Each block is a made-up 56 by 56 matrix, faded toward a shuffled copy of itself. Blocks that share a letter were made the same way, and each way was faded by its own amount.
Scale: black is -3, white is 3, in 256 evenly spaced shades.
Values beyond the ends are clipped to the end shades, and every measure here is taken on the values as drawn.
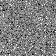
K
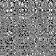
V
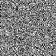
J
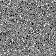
K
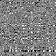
V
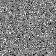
K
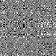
V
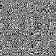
V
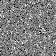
K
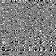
V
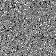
K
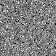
K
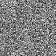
J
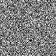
J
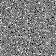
K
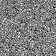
K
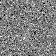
K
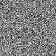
J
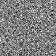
J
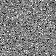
K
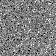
K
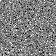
K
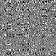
V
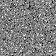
K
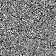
K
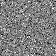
K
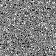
K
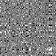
V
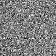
J
